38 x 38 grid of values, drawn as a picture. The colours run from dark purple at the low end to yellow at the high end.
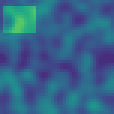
Average level on the scale: 30%. Grain: blotchy. Odd patch: higher, in the top left. Ninth with the highest average: top left. Roughest part: top left. Histogram: skewed, a long tail of high values.
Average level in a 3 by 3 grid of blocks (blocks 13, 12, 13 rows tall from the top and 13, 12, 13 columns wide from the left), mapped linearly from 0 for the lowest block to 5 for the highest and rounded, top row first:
511
000
222
